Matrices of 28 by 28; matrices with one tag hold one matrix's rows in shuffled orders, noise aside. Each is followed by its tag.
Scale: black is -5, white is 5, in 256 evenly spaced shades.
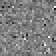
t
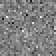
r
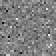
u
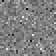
r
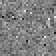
t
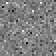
r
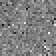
t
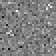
u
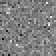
u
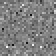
r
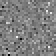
u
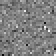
t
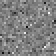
t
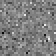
t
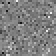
u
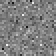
r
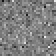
t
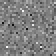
r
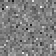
r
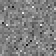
r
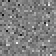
u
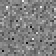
r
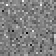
r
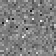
r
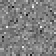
r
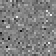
u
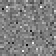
r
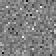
r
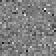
t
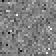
u
